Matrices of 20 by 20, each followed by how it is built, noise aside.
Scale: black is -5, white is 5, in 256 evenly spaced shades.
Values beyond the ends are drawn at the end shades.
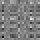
low rank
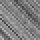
Toeplitz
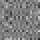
low rank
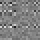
low rank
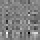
low rank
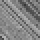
Toeplitz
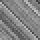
Toeplitz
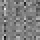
low rank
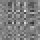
low rank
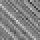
Toeplitz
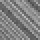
Toeplitz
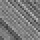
Toeplitz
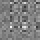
low rank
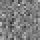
low rank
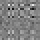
low rank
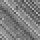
Toeplitz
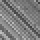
Toeplitz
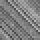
Toeplitz
